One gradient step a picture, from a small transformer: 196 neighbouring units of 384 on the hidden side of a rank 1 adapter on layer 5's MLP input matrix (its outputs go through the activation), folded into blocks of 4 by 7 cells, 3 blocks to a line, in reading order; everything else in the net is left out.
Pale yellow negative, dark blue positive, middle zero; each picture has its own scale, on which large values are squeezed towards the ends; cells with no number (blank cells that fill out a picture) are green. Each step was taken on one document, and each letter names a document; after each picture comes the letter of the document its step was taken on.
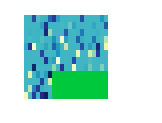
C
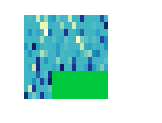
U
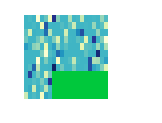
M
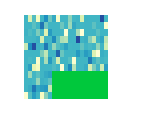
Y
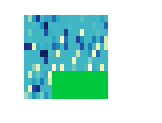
C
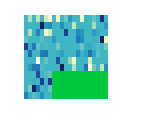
U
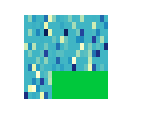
U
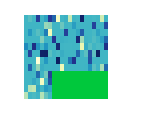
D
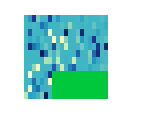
C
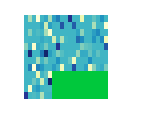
U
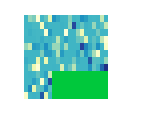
M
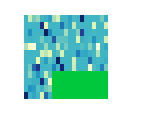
Y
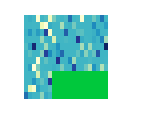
U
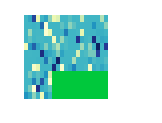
C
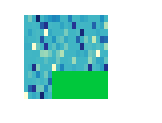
M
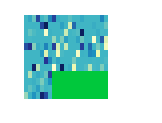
C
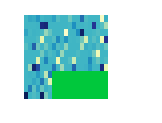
M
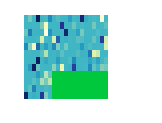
M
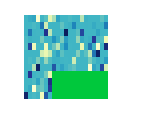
Y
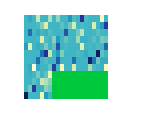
Y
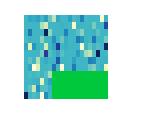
Y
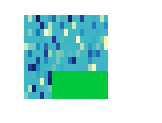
D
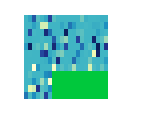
C
